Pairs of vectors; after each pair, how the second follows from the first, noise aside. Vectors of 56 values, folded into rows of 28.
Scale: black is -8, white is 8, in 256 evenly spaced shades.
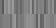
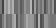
scaled up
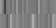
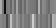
scaled up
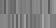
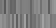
copied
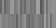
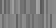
copied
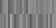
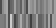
scaled up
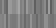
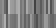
scaled up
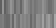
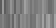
copied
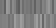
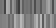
scaled up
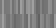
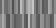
scaled up
